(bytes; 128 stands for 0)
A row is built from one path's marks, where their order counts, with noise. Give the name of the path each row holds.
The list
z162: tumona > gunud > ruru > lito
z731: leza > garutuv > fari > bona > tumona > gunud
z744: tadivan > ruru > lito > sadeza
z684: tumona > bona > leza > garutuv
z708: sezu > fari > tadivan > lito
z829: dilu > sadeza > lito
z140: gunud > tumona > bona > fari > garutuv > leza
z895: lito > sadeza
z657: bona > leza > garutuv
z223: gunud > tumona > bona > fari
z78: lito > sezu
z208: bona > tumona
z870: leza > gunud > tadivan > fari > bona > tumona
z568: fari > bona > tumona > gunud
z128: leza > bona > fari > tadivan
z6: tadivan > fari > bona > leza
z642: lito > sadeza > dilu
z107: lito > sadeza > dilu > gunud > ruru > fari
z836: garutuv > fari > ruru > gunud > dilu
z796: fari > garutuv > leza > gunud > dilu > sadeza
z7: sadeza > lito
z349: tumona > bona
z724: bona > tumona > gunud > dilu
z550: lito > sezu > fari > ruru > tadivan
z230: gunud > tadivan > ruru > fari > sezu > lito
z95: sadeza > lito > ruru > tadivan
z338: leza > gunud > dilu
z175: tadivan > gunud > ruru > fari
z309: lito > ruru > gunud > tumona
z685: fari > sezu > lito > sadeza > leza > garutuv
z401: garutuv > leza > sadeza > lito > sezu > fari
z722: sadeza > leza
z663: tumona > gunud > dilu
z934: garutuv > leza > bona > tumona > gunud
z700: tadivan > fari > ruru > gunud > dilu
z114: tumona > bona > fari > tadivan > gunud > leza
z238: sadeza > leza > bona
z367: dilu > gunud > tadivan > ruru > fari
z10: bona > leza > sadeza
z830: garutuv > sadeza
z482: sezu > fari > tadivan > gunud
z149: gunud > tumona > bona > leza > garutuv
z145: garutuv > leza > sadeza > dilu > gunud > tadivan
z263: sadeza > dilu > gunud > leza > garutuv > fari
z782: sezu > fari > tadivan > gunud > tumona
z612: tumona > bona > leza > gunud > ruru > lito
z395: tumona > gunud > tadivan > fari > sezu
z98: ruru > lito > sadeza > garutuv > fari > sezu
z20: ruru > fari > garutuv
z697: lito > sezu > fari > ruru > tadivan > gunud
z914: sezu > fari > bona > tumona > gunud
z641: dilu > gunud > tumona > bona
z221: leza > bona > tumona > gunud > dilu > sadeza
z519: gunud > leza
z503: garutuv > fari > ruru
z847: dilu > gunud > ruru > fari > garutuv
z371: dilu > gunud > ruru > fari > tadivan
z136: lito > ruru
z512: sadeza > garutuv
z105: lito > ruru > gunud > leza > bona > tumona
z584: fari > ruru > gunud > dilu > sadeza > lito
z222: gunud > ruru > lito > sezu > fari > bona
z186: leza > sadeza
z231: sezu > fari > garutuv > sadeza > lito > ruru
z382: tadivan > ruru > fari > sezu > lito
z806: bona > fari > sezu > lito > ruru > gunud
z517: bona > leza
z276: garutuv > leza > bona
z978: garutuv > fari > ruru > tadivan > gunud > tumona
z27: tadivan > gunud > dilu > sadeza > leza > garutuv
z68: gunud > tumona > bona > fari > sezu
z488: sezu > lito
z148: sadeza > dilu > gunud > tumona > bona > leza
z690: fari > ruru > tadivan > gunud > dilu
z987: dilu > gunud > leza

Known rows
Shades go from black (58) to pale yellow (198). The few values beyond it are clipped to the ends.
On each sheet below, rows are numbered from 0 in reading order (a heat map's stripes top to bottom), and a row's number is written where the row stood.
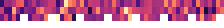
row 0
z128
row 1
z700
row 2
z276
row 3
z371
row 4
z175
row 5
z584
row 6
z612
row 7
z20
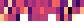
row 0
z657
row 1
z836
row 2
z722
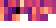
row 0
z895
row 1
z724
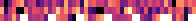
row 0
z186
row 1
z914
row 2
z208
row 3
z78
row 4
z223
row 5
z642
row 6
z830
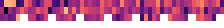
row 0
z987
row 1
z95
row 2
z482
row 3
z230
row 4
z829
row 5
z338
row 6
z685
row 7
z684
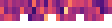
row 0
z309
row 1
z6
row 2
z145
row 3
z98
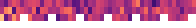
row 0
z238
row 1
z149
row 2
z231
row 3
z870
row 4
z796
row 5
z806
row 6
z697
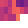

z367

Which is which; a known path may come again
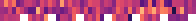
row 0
z148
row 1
z27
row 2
z114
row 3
z221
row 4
z934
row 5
z10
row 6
z371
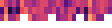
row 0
z20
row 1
z401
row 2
z731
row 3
z663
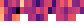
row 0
z895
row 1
z95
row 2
z107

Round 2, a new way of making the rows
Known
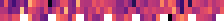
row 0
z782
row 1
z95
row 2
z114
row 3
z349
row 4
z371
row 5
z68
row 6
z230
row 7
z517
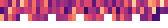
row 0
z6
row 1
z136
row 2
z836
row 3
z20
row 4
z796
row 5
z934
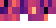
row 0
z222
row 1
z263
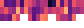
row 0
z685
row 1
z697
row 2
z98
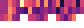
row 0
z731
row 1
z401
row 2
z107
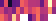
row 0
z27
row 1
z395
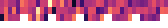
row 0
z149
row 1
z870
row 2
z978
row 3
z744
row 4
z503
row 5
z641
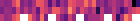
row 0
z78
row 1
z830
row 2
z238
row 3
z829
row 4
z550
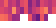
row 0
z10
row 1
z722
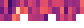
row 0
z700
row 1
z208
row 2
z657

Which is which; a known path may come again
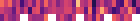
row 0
z7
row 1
z642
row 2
z223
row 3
z309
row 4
z847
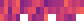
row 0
z136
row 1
z503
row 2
z349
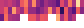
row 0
z684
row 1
z482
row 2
z796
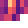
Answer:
z162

